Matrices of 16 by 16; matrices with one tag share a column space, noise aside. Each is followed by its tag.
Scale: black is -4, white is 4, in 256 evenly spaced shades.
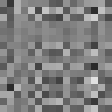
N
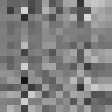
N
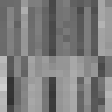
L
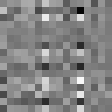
N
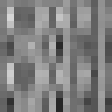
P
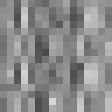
P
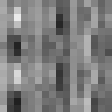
P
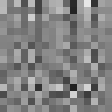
N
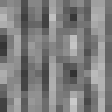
P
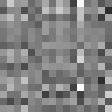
N
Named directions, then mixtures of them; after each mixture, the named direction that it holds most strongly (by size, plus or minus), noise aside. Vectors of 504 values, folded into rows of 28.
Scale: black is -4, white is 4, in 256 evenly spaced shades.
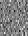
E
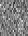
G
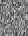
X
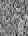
G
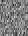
X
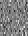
E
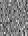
E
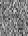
G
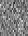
G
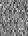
G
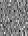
E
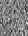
E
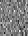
E
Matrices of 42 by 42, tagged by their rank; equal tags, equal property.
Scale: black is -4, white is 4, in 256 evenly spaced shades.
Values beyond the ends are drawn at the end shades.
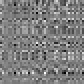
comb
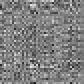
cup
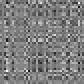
comb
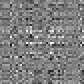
cup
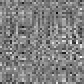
cup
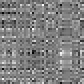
comb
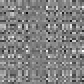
comb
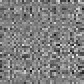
cup
